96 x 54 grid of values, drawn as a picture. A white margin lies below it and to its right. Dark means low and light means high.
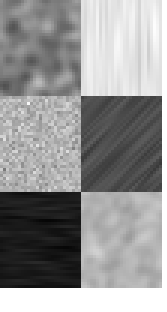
It is made of 3 by 2 panels. Panel 1,1: middling, blotchy. Panel 1,2: very high, streaked downward, faint in contrast. Panel 2,1: high, fine-grained. Panel 2,2: low, slanting up to the right, faint in contrast. Panel 3,1: very low, streaked across, faint in contrast. Panel 3,2: high, blotchy, faint in contrast.
